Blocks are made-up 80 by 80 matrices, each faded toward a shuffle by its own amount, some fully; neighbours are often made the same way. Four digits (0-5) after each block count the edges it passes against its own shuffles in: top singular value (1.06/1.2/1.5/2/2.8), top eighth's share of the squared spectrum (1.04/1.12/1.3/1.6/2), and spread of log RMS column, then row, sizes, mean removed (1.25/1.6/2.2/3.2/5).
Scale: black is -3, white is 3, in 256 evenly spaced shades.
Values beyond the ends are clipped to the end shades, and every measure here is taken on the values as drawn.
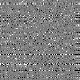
4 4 2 3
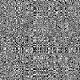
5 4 3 3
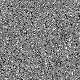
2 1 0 0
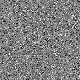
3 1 0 0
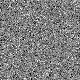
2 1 0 0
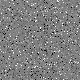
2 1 0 0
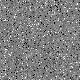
2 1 0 0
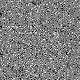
2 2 0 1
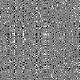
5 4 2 2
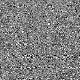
2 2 0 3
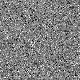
1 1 0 1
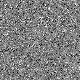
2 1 0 1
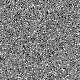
0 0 0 0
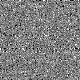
2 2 0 2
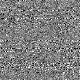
3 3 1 3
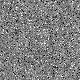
0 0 0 0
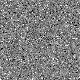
2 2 0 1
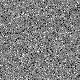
0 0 0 0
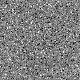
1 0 0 1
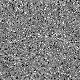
2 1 0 1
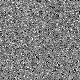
0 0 0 0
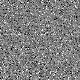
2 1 0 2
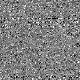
2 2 1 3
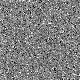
0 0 0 0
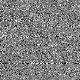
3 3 0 3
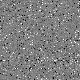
1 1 0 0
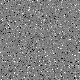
1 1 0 1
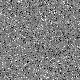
2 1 0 0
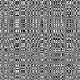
5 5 4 4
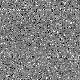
3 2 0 1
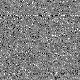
3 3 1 2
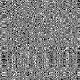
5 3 2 2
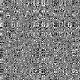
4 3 2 2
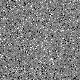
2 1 0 0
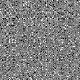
4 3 2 2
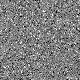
1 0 0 0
